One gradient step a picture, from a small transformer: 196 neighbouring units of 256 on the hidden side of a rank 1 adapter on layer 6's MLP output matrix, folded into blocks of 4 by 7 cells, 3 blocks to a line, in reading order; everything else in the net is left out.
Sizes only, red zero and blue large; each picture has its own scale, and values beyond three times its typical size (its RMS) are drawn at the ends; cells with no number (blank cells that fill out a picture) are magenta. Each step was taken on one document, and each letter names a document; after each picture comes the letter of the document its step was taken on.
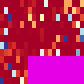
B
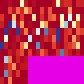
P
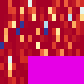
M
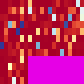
M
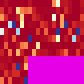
P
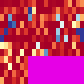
B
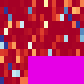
B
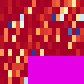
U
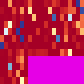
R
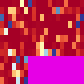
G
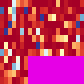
G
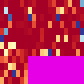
B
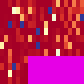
M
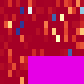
R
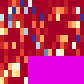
G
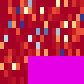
M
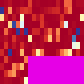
P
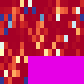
G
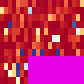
U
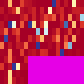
M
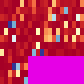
U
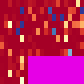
R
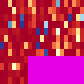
M
